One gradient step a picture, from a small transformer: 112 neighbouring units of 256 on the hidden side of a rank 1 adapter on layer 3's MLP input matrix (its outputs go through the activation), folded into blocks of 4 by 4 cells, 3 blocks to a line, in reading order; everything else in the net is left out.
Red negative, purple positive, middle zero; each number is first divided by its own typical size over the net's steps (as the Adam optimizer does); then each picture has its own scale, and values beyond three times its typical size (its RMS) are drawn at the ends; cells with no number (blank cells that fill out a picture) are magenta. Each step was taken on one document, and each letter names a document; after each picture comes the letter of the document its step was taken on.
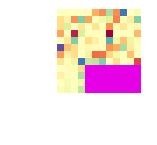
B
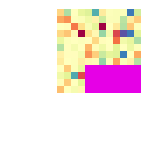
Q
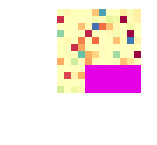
Q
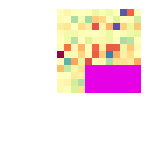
B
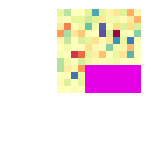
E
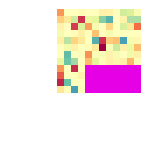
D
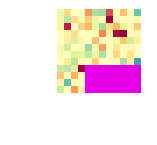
E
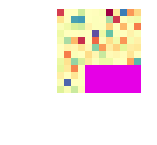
D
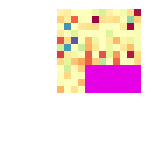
B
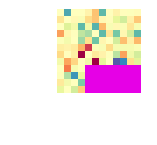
Q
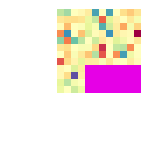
E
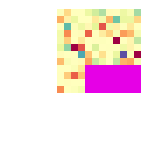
Q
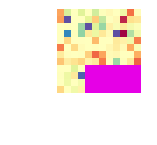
Q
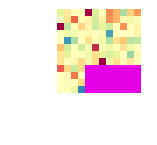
B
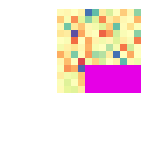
B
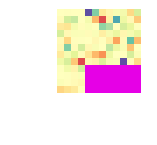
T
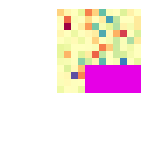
E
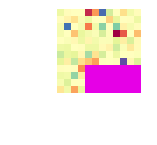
E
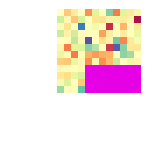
B
